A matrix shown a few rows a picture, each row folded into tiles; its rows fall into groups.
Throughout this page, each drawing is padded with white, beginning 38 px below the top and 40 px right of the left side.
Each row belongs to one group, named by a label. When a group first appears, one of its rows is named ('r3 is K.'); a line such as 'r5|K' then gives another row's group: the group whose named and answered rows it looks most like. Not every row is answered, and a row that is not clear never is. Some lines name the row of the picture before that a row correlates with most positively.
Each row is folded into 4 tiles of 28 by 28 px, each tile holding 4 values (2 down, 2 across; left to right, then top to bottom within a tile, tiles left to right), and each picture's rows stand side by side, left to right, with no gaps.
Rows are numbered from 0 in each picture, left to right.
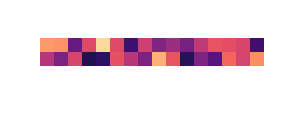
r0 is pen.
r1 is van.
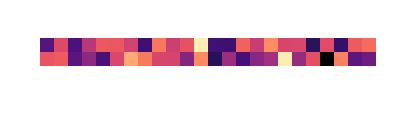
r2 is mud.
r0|van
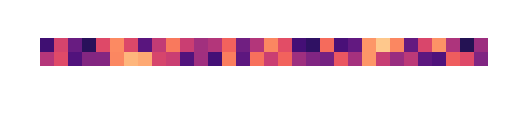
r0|van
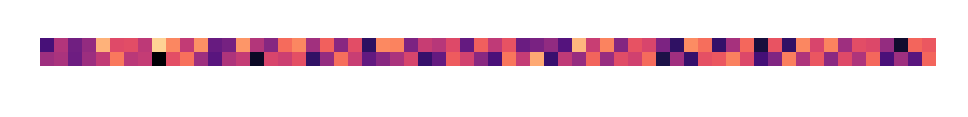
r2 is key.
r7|mud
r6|key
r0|van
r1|mud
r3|pen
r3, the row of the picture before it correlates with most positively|3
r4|mud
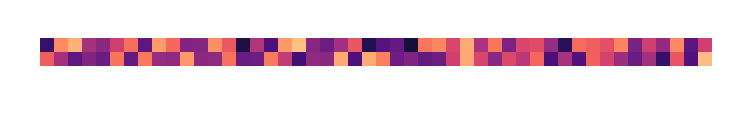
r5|pen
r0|key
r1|pen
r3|van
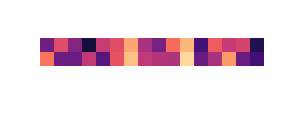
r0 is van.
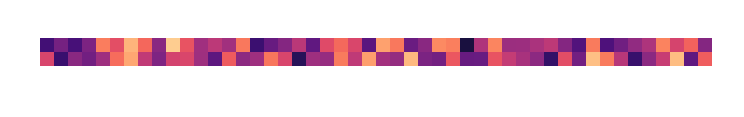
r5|van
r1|key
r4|pen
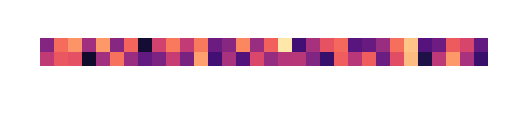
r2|pen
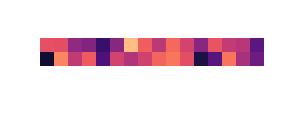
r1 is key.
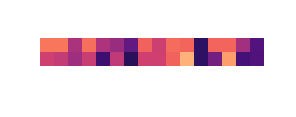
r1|key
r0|pen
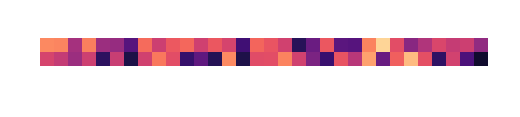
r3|mud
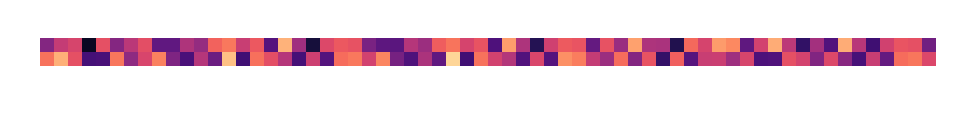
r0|key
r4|van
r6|pen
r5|mud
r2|van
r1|van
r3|van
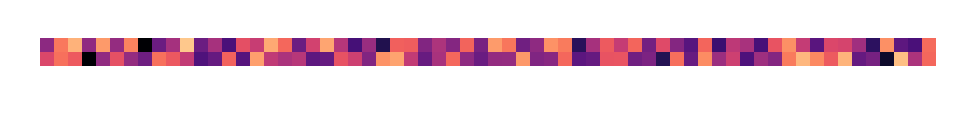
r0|key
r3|key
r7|pen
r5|pen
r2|pen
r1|key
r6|van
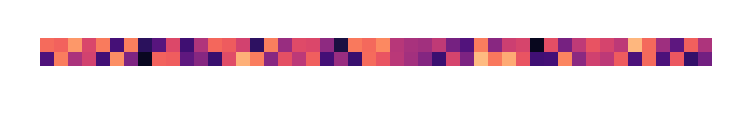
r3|pen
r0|mud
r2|mud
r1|van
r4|key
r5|mud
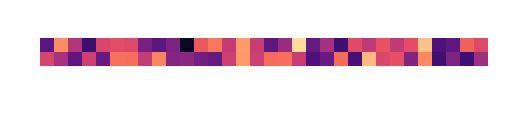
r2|key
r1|van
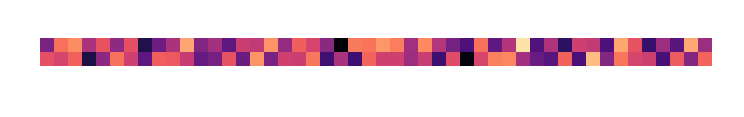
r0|key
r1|key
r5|key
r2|mud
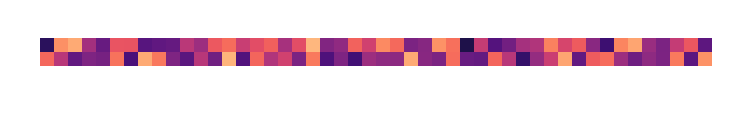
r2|mud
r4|van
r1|van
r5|key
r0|key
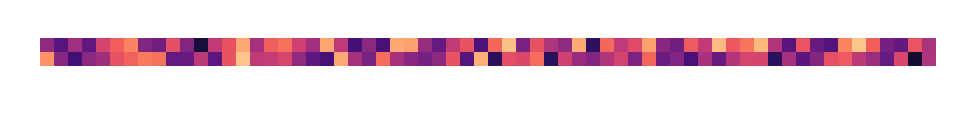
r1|van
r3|key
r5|mud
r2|pen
